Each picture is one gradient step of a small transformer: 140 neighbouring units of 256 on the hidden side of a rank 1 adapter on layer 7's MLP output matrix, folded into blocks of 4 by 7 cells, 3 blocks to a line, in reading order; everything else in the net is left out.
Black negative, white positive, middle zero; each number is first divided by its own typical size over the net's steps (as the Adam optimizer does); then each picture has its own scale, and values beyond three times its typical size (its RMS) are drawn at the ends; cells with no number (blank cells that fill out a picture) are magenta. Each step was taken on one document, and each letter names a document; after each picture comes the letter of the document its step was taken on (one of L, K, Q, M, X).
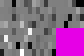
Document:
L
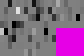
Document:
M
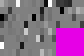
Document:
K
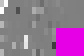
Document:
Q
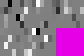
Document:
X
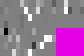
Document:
X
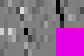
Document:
M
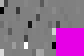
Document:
Q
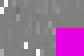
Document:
Q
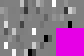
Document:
X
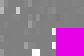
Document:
Q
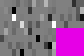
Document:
L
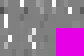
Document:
X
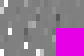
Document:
Q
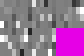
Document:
L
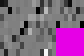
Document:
K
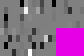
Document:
X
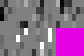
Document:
K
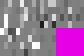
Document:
M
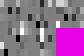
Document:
K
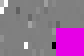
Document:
Q
